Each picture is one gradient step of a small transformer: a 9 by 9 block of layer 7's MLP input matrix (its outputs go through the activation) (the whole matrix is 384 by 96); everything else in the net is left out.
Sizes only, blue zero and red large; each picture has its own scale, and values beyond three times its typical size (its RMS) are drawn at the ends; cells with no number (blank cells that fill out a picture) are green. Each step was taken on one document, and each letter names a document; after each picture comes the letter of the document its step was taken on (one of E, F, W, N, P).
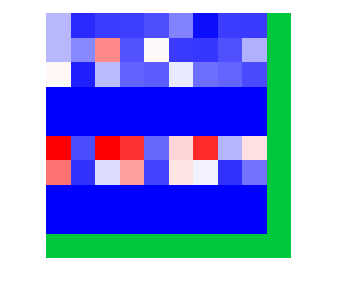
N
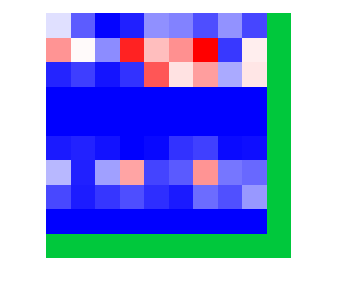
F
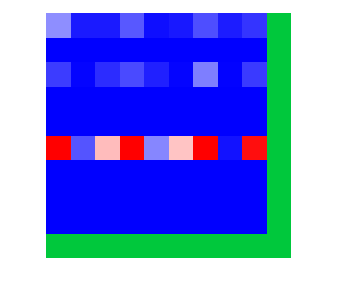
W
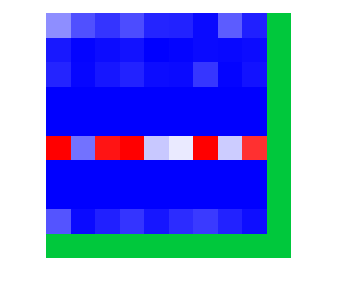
W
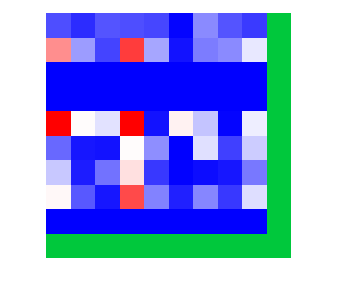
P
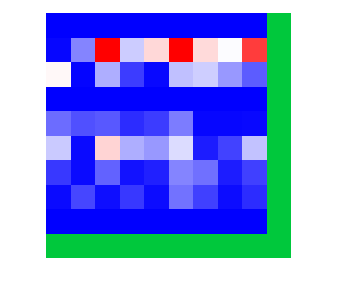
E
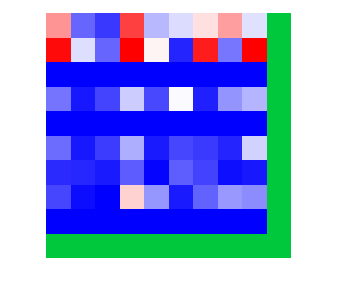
P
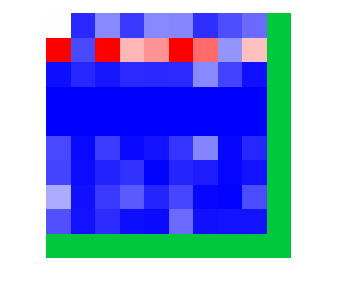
N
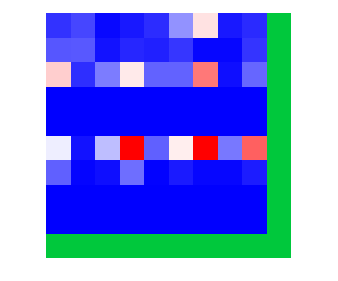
W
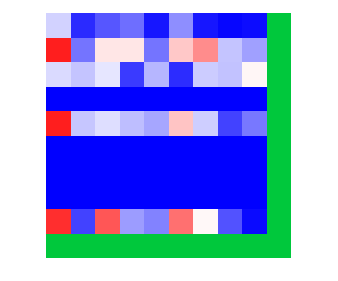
N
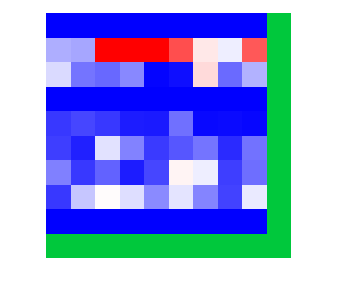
E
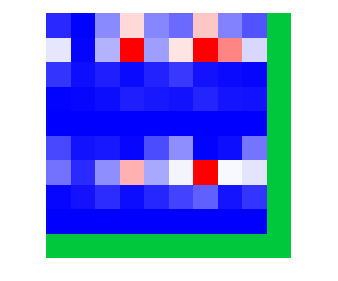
F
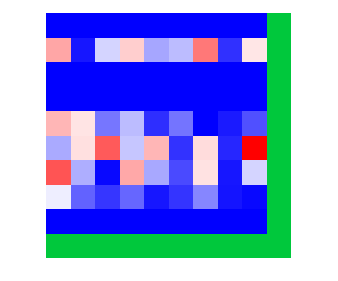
P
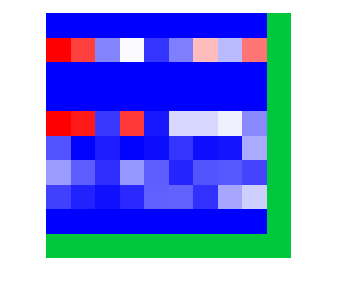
P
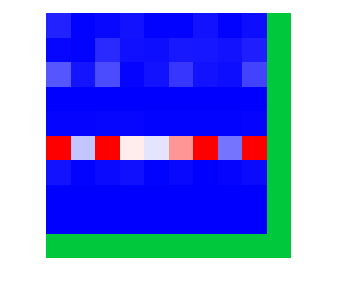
W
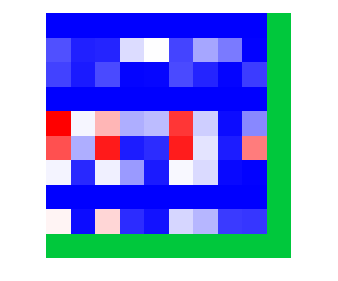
N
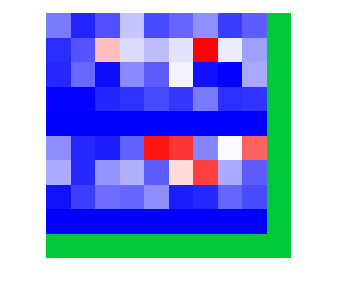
F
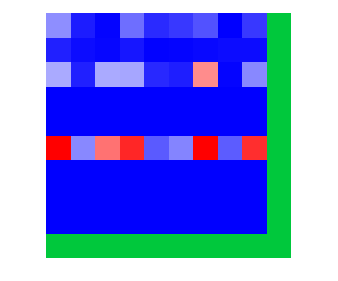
W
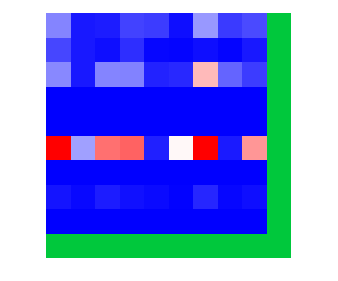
W
